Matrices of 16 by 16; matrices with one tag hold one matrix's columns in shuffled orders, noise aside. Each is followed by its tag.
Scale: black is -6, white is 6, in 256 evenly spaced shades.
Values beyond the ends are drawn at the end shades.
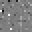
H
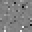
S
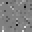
S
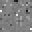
H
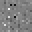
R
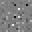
R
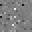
R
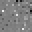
H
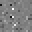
R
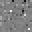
H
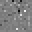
H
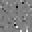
S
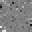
S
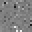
S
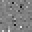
S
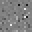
R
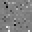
S
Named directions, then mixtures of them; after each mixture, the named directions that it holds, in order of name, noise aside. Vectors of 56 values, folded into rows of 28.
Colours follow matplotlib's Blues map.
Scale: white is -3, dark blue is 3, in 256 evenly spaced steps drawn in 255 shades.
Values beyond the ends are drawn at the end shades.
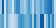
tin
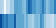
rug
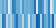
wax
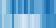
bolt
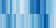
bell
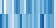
rug, tin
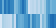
bell, rug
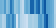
bell, bolt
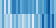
bolt, tin, wax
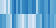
bolt, rug, wax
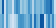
tin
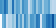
rug, wax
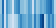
tin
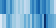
bell, rug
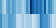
bell, bolt, rug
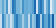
wax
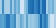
bell, rug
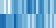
rug, wax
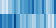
rug, tin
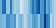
bell
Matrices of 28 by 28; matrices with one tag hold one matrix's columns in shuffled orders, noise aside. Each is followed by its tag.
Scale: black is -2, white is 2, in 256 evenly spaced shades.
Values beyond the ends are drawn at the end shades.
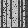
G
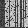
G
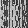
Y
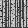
G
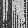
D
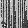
D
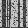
G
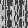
Y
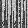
D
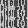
Y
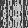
Y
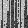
D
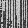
D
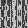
Y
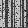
G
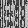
Y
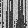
D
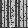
G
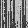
D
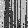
D
